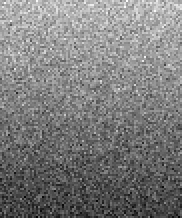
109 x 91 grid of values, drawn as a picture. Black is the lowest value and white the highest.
Slope: up to the top. Average level on the scale: 50%. Grain: fine.
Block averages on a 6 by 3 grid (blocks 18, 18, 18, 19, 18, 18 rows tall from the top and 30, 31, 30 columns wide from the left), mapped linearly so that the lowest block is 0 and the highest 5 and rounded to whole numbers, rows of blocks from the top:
555 | 444 | 333 | 222 | 111 | 000
